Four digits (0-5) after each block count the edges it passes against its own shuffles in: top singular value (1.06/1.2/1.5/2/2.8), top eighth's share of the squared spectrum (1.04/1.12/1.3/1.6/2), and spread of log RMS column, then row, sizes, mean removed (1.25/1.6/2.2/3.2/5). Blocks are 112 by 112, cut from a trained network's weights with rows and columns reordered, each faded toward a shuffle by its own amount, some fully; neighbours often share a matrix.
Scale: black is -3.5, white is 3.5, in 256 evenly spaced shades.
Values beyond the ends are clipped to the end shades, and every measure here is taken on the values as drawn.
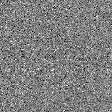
3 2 1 1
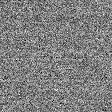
1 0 0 0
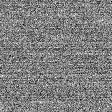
3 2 0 0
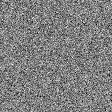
0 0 0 0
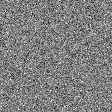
0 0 0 0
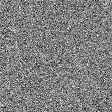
0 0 0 0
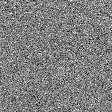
0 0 0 0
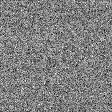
0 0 0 0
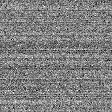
4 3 1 1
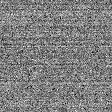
3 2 0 0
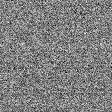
1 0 0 0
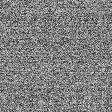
2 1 0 0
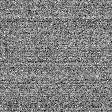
3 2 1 0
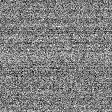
3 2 0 0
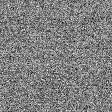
1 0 0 0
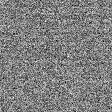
1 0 0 0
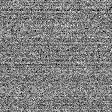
3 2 0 1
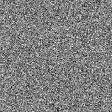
3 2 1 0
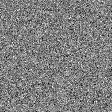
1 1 0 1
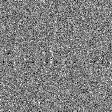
2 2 0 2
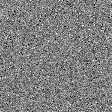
1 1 0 0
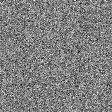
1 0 0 0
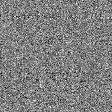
2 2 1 2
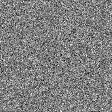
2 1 0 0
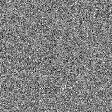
2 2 0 2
